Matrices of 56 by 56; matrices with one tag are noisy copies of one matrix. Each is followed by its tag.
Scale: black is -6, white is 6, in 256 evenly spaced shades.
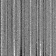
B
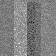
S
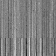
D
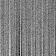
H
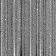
B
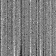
B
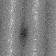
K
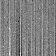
H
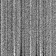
B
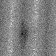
K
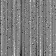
B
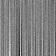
H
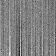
H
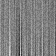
H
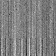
D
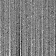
H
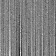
H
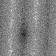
K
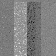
S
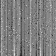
B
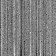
B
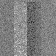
S
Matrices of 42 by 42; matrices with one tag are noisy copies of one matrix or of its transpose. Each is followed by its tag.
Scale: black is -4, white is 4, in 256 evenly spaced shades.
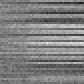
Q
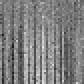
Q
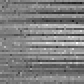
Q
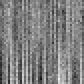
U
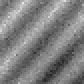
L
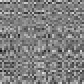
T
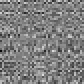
T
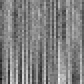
U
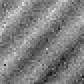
L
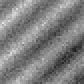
L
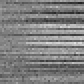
Q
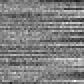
U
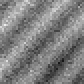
L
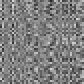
T
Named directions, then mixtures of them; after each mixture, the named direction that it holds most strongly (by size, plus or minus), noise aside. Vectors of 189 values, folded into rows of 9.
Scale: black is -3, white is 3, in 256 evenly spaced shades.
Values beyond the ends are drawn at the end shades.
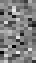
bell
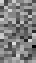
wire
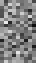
wire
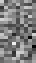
wire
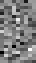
bell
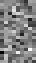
bell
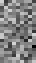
wire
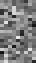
bell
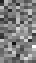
wire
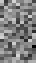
wire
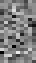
bell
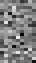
bell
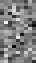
bell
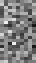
wire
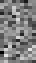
bell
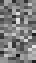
wire
